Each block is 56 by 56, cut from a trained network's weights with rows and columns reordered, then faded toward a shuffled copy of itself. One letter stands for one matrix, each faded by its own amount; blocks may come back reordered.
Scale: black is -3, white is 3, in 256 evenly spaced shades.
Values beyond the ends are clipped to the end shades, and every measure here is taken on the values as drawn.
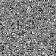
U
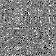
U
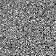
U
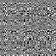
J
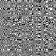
J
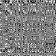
J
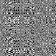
J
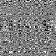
J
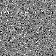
U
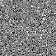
U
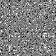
U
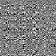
J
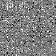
U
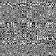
J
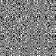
J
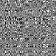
J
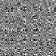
J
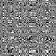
J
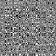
J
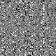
U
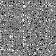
U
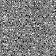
U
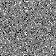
U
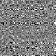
J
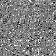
U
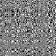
J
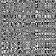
J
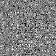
U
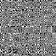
J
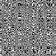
J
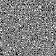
U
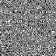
U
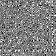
U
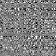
J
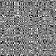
J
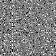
U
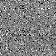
U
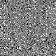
U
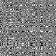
J
